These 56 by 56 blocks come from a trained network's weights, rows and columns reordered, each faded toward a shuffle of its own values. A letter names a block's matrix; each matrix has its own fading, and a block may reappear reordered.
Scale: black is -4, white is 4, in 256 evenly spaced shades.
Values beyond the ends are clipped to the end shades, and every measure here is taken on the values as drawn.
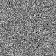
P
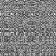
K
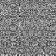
K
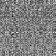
K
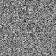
P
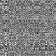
K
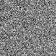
P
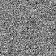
P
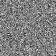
P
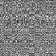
K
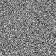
P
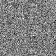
P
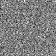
P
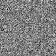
P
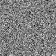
P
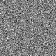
P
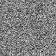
P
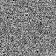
P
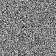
P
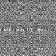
K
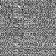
K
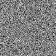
P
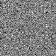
P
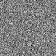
P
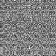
K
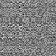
K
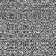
K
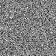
P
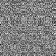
K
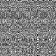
K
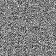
P
